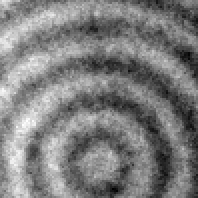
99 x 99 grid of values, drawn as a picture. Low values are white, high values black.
Lone odd cells: none. Average level on the scale: 50%. Slope: up to the right. Histogram: bell-shaped. Rings: centred on the bottom middle.
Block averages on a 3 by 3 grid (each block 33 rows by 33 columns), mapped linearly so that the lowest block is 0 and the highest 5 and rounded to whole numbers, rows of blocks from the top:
0 3 4
0 3 5
0 4 5
